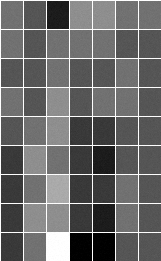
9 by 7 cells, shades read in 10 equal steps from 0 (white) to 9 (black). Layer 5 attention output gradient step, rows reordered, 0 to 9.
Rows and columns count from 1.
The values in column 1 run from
5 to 7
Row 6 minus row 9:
0 -1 5 -2 -1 0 0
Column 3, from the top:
8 5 5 4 4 5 3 4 0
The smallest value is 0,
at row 9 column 3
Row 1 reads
5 6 8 4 4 5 5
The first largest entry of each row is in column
3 2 1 2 4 5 1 5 4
